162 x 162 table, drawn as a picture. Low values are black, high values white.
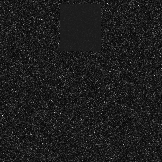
Odd patch: calmer, in the top middle. Stripes: none. Calmest part: top middle. Average level on the scale: 10%. Slope: none. Histogram: skewed, a long tail of high values. Grain: fine.
